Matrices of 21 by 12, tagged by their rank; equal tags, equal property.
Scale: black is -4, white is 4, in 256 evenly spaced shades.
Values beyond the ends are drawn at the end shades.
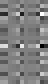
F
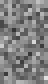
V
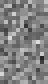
V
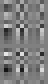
F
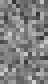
V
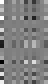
F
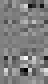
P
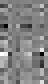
P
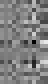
P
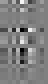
F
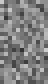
V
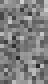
V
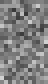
V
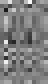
P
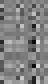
P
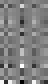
F
